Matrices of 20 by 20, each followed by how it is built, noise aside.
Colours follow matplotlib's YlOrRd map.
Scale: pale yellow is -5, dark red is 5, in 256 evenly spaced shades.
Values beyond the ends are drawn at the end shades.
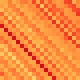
Toeplitz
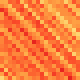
Toeplitz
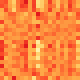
low rank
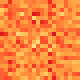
low rank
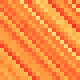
Toeplitz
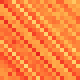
Toeplitz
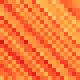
Toeplitz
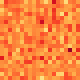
low rank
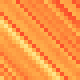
Toeplitz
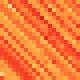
Toeplitz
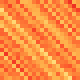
Toeplitz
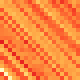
Toeplitz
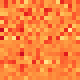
low rank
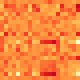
low rank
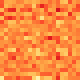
low rank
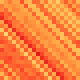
Toeplitz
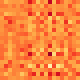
low rank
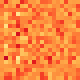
low rank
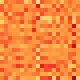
low rank
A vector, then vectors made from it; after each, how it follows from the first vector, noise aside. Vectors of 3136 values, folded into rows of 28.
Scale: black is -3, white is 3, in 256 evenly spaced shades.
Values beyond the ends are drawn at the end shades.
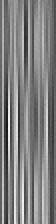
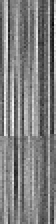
wrapped around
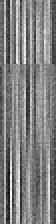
wrapped around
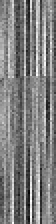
wrapped around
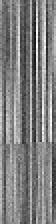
wrapped around
